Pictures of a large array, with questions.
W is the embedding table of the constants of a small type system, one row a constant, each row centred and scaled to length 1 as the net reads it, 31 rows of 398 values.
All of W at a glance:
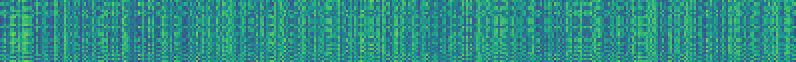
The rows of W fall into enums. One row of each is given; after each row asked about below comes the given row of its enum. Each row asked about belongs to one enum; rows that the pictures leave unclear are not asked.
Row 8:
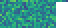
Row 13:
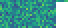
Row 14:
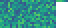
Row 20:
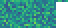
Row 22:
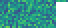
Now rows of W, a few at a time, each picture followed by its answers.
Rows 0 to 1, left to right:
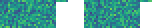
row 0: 22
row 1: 13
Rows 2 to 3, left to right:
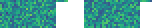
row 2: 13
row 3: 14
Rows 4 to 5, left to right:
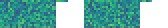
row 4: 14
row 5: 20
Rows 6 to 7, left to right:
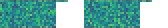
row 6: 13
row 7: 20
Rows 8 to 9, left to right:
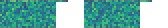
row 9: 14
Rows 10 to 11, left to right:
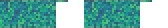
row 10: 14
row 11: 14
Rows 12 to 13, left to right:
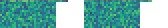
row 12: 8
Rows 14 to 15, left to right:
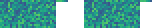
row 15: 14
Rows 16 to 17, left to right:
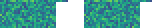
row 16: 8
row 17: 8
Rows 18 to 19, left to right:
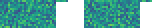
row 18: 22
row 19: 20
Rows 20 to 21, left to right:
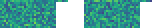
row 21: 8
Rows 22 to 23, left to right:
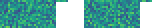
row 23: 20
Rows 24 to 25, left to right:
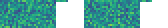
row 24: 22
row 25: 20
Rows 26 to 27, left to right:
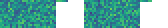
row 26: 14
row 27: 13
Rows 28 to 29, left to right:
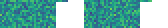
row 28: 8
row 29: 13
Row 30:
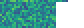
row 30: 8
